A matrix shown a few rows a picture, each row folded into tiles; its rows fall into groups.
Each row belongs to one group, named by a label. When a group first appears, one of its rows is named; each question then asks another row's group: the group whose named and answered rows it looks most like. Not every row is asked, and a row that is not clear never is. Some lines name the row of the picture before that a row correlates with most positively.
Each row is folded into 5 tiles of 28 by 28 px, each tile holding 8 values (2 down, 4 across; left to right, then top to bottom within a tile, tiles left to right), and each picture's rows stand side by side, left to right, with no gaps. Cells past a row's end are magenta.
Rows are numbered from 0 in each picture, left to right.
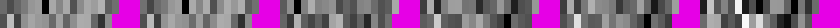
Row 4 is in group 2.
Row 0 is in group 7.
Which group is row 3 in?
2
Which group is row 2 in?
2
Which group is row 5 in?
2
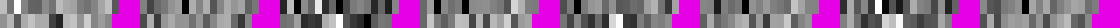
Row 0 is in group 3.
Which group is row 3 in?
7
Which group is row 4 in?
2
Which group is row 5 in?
7
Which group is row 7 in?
7
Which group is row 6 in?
2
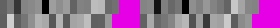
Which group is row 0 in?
7
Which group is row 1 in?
7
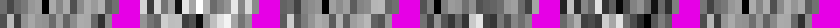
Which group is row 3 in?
2
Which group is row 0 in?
7
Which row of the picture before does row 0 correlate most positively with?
0
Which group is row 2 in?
7
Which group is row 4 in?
2
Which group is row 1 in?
3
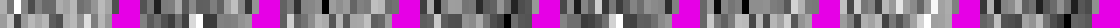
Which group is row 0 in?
3
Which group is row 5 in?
7
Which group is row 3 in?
2
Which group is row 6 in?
3
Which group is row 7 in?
2
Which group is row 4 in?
2
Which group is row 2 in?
7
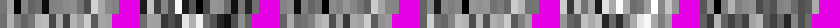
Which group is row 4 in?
3
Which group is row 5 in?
2
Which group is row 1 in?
2
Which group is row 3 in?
7
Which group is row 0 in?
7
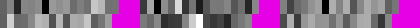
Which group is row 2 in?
7
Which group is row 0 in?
7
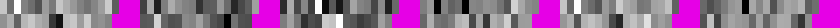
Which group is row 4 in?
3
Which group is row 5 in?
7
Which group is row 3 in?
7
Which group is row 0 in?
3
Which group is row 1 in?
2
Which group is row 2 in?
2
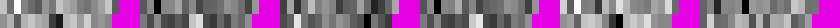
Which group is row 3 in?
2
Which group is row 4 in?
3
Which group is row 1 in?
2
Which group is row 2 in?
2
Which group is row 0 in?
3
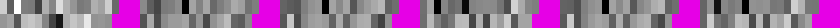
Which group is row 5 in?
7
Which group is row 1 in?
7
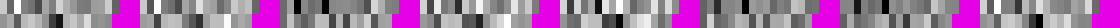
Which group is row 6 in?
7
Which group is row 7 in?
3
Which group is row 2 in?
7
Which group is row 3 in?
3
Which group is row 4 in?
3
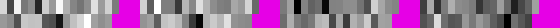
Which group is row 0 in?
3
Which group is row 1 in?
3
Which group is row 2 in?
7
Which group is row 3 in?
2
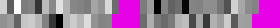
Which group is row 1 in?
7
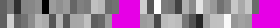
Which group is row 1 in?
3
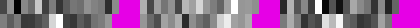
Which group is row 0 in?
2
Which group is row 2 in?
2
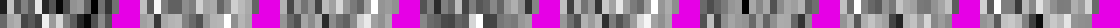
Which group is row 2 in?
3
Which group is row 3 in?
2
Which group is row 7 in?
3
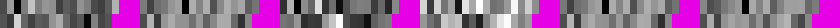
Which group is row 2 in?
2
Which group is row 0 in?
2
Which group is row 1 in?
7
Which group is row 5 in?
7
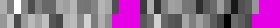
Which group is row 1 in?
2
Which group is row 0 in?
3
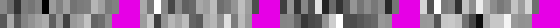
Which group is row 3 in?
3
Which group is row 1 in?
3
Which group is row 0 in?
7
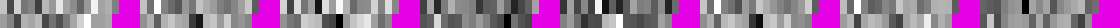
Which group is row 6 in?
3
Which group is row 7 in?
7
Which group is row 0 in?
3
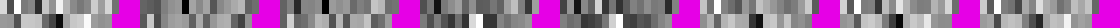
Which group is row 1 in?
7
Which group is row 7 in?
3
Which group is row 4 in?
2
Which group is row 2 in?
7
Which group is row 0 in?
3
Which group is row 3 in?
2
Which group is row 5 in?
3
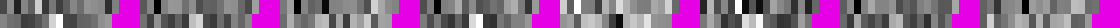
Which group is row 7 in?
7
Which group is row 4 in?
3
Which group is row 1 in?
2
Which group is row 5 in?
2
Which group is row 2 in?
7
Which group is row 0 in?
2
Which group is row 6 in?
2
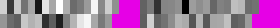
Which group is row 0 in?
3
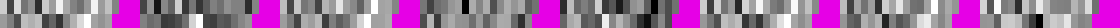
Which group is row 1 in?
2
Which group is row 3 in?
7
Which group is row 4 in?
2
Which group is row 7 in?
3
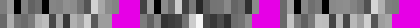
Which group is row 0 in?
7
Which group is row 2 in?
7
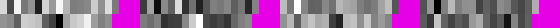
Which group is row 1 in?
2
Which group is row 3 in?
2
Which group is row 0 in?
3
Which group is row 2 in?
3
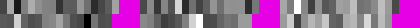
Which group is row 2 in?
3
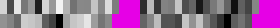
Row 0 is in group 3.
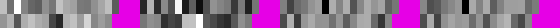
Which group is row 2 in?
7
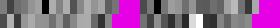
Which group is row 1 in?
2
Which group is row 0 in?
7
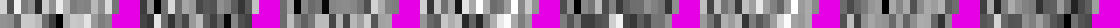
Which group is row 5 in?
3
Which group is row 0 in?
3
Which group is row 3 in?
3
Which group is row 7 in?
2
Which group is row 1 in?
2
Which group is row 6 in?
7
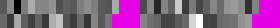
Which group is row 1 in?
2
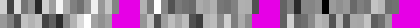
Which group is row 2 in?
7
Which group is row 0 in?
3
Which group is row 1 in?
3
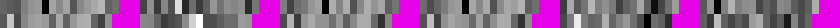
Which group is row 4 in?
2
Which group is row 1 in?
2
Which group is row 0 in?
7
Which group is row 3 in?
7
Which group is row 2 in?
7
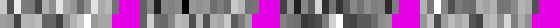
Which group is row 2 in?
2
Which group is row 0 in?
3
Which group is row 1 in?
7
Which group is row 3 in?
3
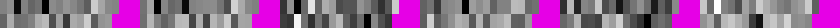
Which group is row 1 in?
7
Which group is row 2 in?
2
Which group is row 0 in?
7
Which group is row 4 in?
2
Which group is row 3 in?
7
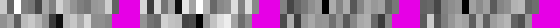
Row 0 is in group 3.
